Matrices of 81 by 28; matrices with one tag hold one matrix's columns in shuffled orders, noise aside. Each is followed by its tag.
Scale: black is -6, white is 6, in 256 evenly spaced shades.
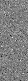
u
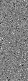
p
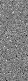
u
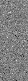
u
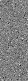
p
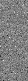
u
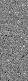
u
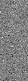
u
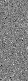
p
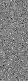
p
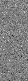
u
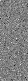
p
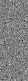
p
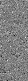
u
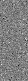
p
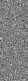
p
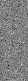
p
